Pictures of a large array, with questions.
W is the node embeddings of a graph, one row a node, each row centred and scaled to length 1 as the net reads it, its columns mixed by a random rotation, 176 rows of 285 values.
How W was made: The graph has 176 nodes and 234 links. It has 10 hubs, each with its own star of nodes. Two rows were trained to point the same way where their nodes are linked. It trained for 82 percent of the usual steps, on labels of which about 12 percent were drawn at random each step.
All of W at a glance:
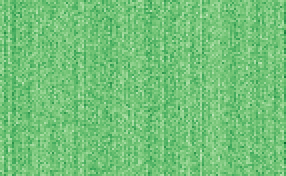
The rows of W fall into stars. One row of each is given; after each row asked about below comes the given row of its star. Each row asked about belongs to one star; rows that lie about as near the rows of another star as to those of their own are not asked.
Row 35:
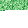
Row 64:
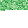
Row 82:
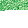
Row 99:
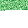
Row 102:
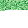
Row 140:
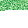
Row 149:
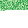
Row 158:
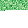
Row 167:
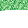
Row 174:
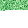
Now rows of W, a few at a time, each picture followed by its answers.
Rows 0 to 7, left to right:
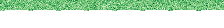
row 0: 167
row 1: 64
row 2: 158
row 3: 102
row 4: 99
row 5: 158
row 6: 64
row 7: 140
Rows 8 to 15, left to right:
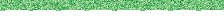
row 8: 99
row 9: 102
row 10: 82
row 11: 174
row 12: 35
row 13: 35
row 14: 149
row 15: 158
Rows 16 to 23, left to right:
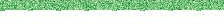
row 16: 158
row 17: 158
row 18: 82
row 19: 82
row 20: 99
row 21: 174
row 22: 99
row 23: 35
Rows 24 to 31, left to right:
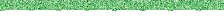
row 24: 102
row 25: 99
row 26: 167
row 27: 149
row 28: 82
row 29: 35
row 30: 35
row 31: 82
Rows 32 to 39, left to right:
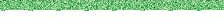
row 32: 149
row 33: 158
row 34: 99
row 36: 99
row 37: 167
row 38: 64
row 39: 158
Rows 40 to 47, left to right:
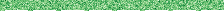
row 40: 82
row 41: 35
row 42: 158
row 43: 64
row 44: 64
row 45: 102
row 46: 102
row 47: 82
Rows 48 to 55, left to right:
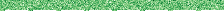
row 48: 167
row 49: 158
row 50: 158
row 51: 99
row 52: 140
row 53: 35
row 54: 167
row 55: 35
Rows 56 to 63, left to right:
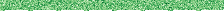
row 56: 174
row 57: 140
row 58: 64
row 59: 35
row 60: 140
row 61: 82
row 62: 167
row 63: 167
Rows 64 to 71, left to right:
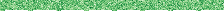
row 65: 64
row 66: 64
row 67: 99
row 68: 35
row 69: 140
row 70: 102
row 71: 64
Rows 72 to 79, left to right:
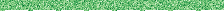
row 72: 64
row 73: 140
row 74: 167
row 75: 102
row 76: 99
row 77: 158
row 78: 102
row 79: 174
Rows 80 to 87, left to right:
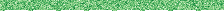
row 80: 174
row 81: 64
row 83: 99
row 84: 99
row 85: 102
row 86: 140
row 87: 35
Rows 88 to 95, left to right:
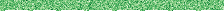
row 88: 102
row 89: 82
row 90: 99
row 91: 174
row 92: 174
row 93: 102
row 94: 158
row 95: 167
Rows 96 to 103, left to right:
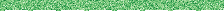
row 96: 82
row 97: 102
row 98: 167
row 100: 35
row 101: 102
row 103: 167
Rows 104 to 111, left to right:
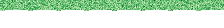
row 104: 149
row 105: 64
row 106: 158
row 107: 102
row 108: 158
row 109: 149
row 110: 35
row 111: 99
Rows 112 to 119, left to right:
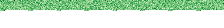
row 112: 149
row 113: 167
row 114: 149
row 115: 158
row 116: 149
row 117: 158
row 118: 102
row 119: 35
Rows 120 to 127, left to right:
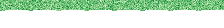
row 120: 102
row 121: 167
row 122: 149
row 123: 174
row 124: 167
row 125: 35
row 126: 64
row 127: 140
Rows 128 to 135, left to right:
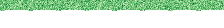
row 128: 174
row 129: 99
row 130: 174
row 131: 82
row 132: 158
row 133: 64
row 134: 82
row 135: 174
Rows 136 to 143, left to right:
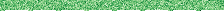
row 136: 35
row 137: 102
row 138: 35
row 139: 99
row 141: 99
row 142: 158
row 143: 35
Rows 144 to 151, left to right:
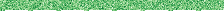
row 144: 140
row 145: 174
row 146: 174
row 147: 167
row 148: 35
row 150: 158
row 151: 167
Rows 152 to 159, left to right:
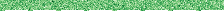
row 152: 99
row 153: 140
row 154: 64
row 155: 149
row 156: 158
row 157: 140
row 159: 174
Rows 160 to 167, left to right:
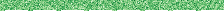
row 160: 99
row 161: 140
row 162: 158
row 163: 35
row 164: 64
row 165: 102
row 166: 35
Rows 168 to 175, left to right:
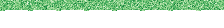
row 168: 174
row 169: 167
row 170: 167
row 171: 64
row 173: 99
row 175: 102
